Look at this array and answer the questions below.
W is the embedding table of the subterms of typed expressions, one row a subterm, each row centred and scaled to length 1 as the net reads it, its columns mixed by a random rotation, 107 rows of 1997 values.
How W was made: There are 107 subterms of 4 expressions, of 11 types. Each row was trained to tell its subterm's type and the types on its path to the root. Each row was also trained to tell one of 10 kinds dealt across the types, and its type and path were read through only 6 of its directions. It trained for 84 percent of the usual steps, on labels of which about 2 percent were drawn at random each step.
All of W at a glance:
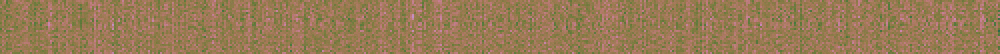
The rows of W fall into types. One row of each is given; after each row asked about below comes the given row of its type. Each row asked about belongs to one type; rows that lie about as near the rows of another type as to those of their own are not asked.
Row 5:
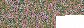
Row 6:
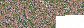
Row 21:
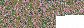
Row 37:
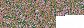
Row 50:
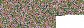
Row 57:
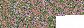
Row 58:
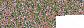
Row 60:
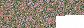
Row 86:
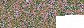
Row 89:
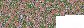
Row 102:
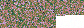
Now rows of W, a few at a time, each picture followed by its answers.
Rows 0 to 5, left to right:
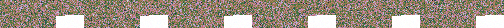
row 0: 89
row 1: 57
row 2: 60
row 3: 60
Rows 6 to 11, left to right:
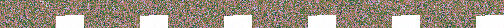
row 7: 58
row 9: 50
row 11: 57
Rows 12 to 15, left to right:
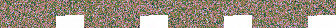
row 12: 58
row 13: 57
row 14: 5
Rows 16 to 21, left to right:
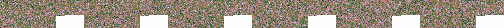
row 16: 102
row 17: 58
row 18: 21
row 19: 57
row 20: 60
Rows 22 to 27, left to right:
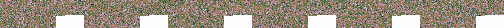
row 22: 60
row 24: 21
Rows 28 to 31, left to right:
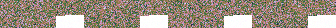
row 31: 21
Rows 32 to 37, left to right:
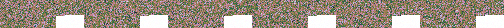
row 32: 5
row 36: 21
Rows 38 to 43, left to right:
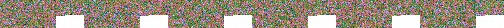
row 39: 6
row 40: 37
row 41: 37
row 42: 5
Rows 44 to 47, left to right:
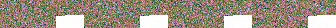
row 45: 58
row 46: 102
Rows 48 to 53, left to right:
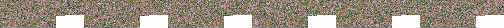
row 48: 86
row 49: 58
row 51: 102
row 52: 37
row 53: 6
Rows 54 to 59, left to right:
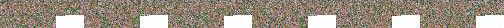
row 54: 58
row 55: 102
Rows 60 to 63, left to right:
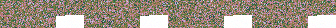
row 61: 21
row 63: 5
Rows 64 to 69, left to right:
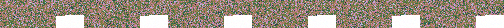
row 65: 21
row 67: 102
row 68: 50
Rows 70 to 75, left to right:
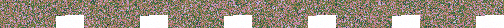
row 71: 102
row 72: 57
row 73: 60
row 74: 57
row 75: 6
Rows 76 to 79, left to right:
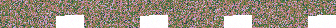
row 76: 86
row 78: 5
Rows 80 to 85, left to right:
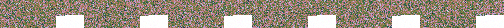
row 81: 57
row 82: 60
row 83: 50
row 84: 57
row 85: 21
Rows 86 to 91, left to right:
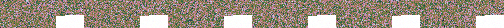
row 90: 60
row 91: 5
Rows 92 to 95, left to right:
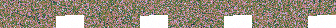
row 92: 58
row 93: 37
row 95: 86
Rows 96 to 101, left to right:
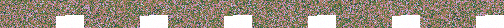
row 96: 89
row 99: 60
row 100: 5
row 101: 37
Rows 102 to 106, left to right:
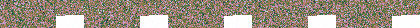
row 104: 37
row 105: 86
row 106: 102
